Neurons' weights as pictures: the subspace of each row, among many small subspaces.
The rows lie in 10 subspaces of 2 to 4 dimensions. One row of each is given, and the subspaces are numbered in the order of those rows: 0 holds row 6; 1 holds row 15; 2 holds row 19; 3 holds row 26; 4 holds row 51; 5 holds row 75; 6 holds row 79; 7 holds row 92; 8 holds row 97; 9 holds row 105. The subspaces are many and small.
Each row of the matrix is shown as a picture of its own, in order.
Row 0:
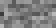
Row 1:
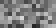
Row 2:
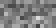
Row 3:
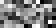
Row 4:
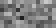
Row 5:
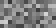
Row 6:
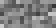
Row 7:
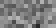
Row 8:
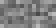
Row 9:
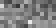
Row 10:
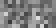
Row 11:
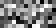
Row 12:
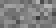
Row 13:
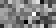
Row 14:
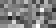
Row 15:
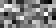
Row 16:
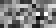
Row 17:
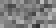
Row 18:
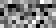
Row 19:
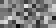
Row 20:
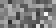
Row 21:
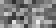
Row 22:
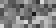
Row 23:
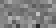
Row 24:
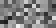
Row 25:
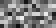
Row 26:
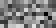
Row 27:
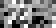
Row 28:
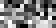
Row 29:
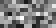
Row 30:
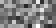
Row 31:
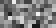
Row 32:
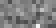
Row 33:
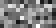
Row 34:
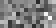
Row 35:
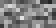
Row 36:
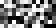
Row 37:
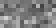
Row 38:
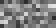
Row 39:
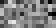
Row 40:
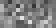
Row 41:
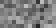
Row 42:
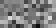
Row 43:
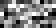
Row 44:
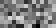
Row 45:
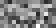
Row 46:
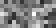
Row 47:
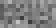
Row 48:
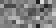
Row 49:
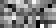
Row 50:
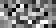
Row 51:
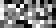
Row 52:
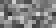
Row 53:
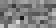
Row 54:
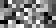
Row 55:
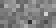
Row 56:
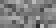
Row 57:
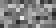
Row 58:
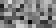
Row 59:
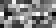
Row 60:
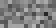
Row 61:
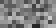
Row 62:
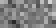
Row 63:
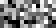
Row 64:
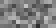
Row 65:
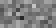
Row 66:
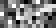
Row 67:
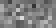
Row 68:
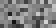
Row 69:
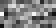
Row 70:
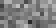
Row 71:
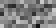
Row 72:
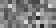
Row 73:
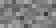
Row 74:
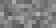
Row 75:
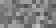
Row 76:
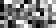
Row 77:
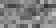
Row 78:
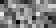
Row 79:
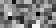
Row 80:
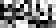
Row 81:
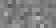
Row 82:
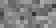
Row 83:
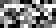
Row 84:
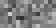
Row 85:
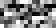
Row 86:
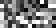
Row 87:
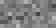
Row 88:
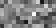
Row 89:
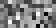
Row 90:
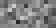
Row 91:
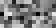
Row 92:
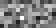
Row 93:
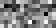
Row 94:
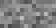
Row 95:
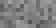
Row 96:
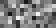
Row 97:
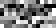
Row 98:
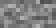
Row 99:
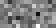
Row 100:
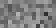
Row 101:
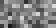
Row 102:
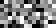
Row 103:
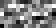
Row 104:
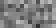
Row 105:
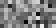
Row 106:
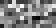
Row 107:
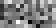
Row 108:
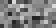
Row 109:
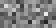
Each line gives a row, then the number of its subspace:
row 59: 6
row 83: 5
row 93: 1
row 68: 0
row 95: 7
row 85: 8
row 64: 2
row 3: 1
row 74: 6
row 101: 4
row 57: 7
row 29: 8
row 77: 7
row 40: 1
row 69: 6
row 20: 3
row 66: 3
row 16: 5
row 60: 3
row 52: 6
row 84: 2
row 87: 2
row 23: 2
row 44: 8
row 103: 8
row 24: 2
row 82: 9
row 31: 6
